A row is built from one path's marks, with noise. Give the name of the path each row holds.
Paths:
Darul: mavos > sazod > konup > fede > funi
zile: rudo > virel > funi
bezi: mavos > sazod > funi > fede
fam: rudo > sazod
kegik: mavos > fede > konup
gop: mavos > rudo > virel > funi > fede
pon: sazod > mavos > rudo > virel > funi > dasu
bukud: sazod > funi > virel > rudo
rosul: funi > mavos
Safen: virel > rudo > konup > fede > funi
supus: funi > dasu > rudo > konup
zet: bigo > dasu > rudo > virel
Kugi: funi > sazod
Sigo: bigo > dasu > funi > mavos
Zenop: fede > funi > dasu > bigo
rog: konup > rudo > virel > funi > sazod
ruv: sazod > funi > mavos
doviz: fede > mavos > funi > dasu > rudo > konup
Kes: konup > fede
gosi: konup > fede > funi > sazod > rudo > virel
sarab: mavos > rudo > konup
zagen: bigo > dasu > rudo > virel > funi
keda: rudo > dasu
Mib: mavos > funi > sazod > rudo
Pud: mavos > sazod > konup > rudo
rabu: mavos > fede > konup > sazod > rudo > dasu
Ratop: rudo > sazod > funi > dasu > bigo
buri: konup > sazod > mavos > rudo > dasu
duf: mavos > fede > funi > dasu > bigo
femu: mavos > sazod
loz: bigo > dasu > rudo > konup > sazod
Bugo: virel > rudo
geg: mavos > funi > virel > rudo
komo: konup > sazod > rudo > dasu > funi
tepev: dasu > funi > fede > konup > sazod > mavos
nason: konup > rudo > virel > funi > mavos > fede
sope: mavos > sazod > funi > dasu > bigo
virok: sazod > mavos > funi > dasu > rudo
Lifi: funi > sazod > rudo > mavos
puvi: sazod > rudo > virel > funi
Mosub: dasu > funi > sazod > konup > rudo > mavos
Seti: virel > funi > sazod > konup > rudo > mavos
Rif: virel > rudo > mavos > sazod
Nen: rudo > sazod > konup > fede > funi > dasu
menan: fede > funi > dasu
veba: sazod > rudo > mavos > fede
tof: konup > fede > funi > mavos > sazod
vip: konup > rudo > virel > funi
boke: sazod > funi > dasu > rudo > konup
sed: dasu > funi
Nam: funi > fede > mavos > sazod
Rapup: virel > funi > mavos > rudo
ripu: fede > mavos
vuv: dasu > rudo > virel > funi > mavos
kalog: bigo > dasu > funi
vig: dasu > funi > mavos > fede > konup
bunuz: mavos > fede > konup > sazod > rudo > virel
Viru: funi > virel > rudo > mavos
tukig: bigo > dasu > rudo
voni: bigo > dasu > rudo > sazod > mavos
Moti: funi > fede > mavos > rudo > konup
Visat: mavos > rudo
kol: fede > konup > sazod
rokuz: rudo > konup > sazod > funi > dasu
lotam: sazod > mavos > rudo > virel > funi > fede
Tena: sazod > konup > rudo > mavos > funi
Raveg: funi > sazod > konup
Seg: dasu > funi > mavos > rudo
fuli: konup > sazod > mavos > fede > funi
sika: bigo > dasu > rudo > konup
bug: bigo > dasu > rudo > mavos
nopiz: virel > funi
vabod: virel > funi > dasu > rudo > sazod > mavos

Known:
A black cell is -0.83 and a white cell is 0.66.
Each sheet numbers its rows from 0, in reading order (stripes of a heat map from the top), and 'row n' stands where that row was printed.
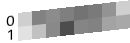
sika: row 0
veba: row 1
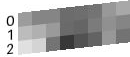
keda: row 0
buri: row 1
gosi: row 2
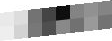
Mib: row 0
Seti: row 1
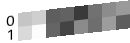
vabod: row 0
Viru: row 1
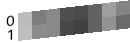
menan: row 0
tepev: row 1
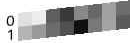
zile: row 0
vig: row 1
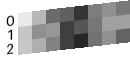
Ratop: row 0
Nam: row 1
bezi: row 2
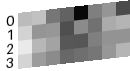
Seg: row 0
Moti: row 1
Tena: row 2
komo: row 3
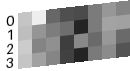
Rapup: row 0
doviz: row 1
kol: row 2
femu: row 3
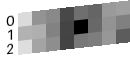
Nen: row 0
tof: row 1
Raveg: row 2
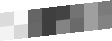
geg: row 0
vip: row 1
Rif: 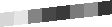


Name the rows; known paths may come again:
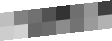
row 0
sed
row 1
zagen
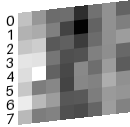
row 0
boke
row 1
tof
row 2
vabod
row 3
Lifi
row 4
Viru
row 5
ripu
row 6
Tena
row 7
menan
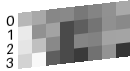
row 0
bug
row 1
Pud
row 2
veba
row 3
pon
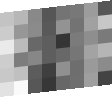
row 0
Visat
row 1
rabu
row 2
Ratop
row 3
duf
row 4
nopiz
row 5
bukud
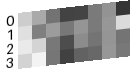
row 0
Kugi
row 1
loz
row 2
Seti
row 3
lotam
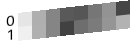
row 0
Mosub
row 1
fam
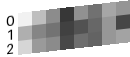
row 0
bunuz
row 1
Kes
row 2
Nen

